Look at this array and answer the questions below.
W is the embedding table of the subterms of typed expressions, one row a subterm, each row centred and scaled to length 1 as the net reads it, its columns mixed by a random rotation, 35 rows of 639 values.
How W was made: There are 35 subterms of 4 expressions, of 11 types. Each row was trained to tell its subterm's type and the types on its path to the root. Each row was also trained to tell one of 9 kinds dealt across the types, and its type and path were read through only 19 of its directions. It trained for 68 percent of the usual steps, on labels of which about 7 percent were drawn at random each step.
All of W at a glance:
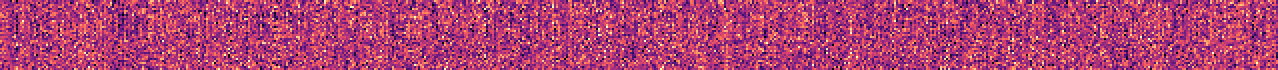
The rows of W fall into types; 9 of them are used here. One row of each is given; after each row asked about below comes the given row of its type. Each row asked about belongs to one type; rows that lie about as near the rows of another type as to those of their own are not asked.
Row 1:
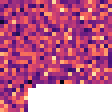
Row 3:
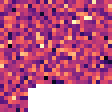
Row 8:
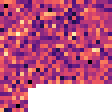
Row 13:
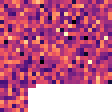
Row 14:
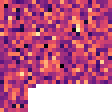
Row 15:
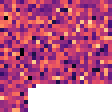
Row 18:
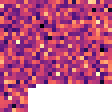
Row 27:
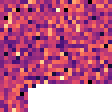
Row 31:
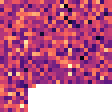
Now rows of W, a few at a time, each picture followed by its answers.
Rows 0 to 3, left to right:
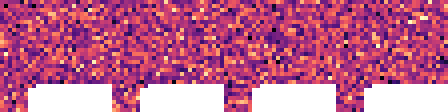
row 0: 1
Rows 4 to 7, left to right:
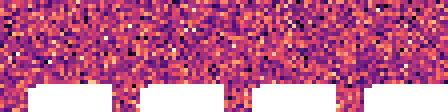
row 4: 27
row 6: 31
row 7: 8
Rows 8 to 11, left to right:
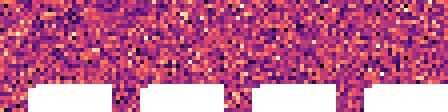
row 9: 1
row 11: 3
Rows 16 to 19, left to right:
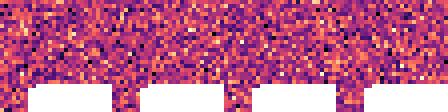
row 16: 8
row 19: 3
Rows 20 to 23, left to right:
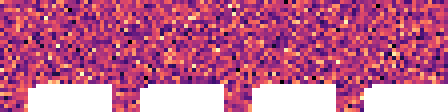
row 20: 31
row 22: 15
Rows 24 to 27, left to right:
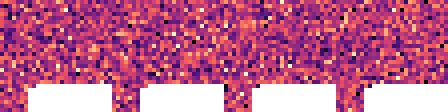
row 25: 8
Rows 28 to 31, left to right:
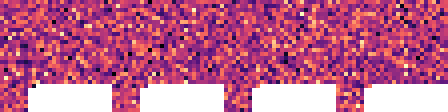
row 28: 27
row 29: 15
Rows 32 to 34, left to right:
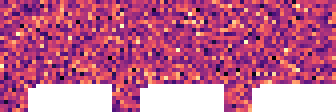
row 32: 1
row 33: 15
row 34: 15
